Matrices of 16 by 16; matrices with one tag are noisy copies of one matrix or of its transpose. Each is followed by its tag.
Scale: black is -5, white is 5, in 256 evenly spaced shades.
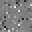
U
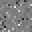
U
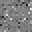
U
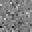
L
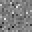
L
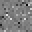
U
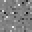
L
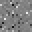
L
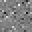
L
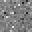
L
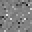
U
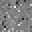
U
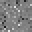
U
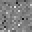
U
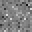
U
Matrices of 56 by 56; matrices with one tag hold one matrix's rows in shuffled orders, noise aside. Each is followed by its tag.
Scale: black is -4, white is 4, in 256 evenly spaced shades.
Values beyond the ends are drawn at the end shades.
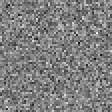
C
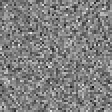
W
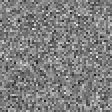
C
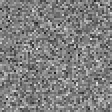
C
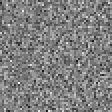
W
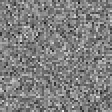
C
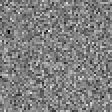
W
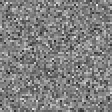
C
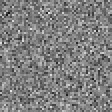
W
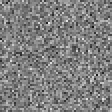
W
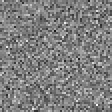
C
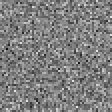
C
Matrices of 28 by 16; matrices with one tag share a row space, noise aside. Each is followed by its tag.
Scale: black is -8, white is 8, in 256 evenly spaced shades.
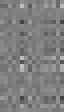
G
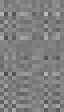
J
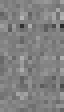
G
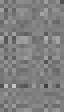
J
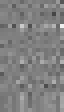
G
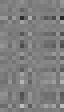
G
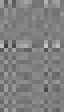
J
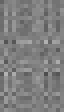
J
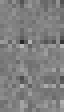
G
